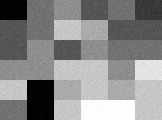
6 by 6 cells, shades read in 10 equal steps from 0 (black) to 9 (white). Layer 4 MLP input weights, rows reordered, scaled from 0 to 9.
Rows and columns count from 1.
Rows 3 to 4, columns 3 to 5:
3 5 4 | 7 7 5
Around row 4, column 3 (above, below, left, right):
3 6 5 7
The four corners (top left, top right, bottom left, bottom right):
0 2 4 7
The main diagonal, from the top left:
0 4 3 7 6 7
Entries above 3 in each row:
3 3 4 6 5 5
